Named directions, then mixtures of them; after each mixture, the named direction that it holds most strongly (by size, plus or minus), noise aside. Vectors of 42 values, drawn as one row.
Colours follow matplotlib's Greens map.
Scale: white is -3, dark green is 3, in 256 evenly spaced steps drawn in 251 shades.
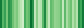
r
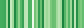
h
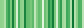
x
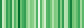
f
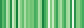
x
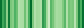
r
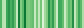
x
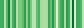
x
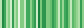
f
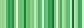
x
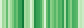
r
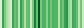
f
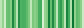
x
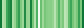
f
